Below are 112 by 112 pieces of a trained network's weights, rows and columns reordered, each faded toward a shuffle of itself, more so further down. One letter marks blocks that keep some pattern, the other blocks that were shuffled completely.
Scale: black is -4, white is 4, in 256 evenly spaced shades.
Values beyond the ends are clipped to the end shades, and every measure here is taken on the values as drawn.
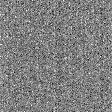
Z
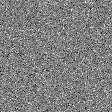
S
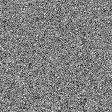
Z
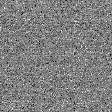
Z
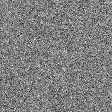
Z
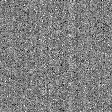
Z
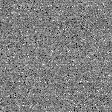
Z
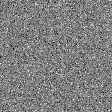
S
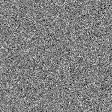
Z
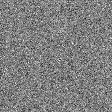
S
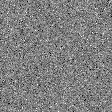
S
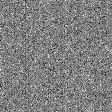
Z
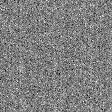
Z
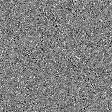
S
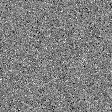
S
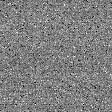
Z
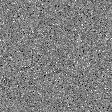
S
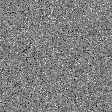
S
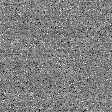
Z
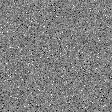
S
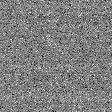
Z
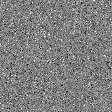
S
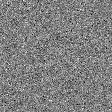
S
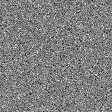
S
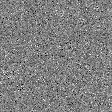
S
